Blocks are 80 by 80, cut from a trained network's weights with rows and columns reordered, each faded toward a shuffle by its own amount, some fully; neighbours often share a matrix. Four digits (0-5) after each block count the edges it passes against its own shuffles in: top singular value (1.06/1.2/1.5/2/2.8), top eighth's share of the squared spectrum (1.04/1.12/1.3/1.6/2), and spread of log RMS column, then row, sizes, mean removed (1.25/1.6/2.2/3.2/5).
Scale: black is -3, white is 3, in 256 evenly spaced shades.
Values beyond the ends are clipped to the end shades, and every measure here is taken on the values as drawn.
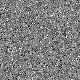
0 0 0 0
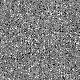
1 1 0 0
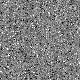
1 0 0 0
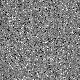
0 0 0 0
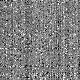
3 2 0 2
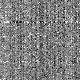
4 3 0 2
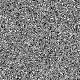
1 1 0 0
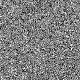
2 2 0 1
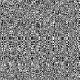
4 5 3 3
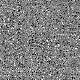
1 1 1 0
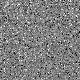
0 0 0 0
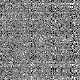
3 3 3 1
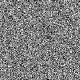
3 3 1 0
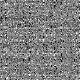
3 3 3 0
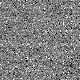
2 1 1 0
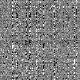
3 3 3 0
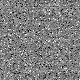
1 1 1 0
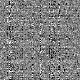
3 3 3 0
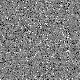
1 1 1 0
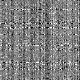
4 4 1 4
